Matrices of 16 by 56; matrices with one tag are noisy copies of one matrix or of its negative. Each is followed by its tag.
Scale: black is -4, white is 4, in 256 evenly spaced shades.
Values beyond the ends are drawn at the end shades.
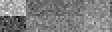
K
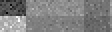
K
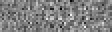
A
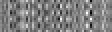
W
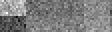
K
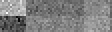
K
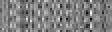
W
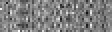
W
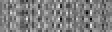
W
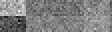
K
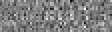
A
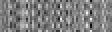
W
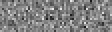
A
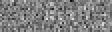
A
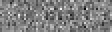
A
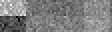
K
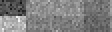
K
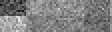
K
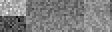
K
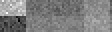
K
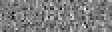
A
